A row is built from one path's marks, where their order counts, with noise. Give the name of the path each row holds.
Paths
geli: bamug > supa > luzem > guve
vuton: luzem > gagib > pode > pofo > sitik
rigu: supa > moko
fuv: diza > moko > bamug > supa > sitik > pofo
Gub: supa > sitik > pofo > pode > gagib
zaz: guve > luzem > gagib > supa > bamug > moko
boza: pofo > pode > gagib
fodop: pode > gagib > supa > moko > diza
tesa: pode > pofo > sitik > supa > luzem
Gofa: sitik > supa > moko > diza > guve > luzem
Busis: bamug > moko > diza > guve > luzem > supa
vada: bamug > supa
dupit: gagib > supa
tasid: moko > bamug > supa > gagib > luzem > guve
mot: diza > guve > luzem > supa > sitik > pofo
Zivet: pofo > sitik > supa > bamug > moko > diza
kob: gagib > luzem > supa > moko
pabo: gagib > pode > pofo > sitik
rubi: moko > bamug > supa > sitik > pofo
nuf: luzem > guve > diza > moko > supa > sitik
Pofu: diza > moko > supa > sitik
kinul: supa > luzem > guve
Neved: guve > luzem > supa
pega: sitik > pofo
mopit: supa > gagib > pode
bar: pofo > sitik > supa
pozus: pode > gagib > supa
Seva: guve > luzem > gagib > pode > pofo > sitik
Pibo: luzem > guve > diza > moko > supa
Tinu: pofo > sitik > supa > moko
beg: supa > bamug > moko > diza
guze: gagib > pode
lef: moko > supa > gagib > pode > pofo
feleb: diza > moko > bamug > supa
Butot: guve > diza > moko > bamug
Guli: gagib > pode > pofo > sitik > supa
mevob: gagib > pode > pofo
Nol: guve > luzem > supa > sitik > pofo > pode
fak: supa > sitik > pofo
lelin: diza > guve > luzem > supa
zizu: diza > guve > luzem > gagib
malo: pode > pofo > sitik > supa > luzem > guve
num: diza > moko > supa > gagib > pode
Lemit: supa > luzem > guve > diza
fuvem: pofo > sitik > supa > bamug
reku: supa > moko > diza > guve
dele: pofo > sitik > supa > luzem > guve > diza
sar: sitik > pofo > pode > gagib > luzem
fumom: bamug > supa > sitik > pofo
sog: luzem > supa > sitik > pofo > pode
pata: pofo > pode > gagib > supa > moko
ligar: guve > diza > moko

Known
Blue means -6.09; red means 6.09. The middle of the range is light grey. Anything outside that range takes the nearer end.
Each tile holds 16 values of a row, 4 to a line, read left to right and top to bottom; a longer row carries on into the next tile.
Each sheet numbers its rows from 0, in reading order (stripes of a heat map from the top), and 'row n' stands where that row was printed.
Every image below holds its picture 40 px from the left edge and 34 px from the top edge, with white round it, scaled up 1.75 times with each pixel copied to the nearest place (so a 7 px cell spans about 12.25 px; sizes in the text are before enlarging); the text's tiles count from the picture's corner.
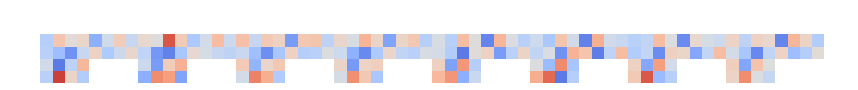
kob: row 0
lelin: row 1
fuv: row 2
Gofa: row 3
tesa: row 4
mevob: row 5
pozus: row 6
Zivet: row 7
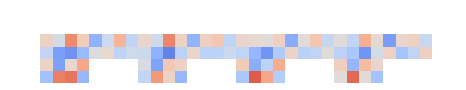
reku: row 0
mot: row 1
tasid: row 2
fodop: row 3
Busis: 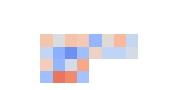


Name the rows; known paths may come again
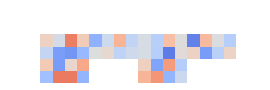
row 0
reku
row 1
tesa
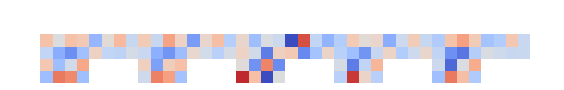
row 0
Busis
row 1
Pofu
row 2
pega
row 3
kob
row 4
kinul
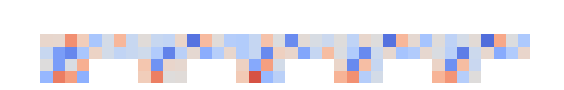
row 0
Pibo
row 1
fumom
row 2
pozus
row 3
Tinu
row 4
fuvem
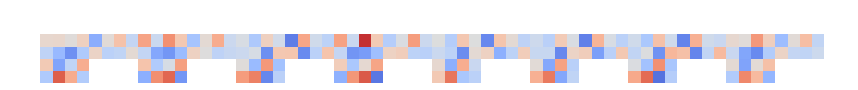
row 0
tasid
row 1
Butot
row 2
pabo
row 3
ligar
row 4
pata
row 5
Guli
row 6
mevob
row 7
nuf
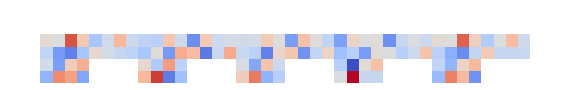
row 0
lelin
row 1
guze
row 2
vuton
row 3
dupit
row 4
zizu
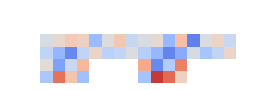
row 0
zaz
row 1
vada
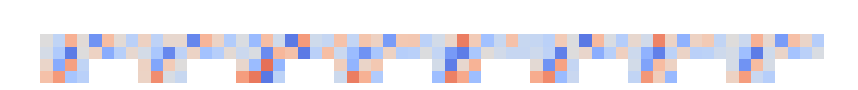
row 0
malo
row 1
Zivet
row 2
boza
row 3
fuv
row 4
Lemit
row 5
Gub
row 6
mot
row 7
dele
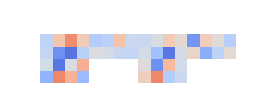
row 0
Neved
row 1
sog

